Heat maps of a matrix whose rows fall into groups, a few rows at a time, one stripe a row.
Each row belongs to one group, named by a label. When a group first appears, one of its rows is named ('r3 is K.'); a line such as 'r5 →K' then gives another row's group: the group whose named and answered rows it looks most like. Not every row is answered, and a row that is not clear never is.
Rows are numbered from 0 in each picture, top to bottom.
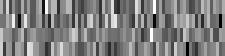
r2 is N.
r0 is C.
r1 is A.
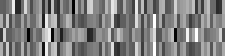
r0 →A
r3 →C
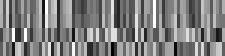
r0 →C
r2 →A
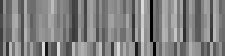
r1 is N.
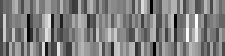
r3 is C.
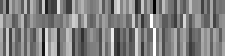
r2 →C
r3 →C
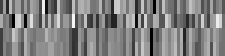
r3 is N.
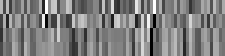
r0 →C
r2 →N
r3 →N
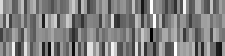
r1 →C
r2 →N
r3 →A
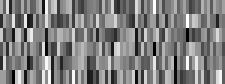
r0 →C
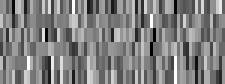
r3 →N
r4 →A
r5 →A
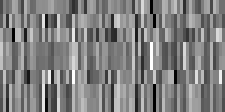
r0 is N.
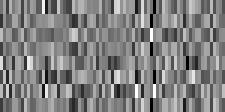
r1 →N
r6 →C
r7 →N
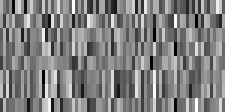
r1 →A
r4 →N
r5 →C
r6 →C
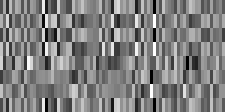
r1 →C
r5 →N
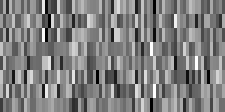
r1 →A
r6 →C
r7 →N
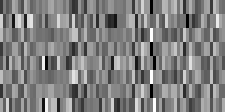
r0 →N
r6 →N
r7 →C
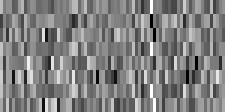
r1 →N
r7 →C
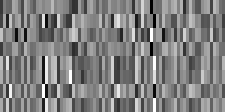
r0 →N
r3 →N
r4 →C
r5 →C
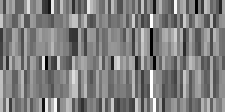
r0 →A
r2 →N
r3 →N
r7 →C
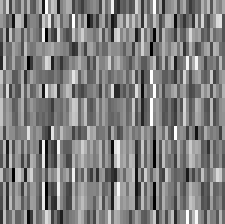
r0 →C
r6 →C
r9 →A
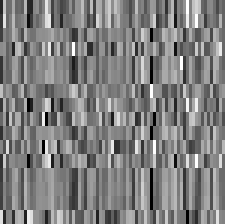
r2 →N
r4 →N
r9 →N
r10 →C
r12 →N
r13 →N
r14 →N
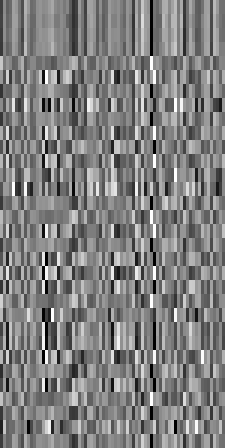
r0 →N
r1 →N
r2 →N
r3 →N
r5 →C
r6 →N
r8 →N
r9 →C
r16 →C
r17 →N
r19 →C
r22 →A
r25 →C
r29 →N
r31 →N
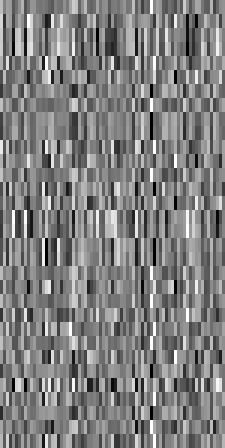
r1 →A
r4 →C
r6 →N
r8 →N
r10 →C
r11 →A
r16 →A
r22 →A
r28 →C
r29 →N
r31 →C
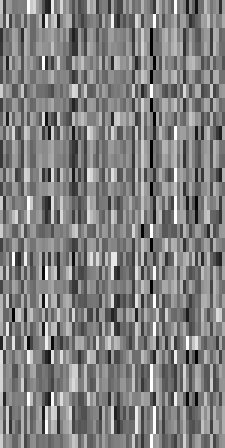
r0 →A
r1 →C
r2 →N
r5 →N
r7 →N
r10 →N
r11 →N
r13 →N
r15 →A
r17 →N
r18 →A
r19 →C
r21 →C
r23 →C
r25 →A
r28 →A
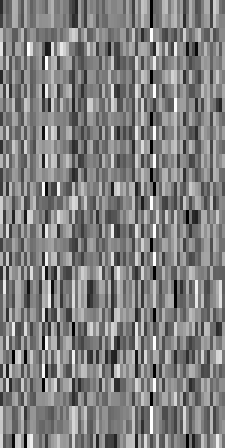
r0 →N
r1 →N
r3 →A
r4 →C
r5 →N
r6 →C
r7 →A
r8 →N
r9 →C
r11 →C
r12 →N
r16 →C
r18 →C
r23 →A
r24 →C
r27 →C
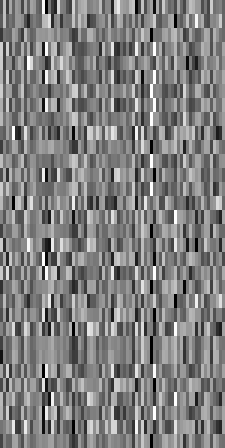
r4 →A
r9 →A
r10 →N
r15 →A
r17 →A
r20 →N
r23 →A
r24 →N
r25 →N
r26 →C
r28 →A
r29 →C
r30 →A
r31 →N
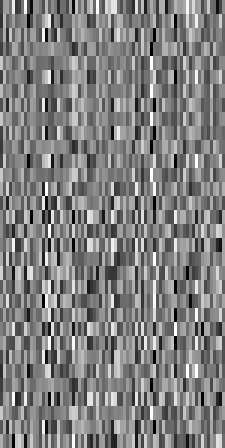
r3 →N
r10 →N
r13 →C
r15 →A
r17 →A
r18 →C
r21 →C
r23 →A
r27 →N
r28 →A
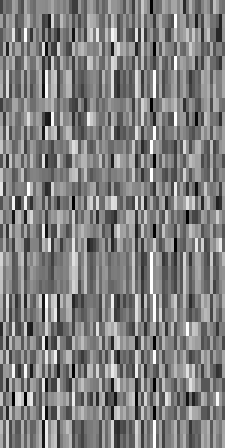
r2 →A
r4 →A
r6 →C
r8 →A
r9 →C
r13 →A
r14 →A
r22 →C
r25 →C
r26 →A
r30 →C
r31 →C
